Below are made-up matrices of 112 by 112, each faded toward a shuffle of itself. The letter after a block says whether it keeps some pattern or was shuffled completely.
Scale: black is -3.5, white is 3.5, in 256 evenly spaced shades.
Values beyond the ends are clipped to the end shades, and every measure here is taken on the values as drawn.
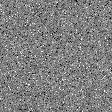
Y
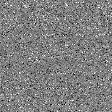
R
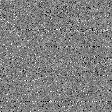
R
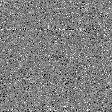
R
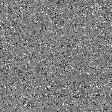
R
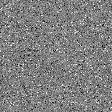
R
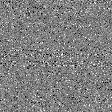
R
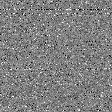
R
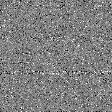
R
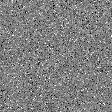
Y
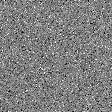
Y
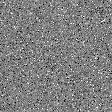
Y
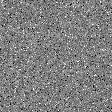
Y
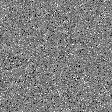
Y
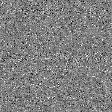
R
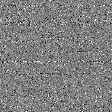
R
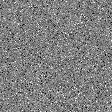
Y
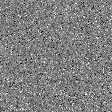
Y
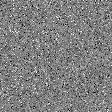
Y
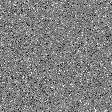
Y
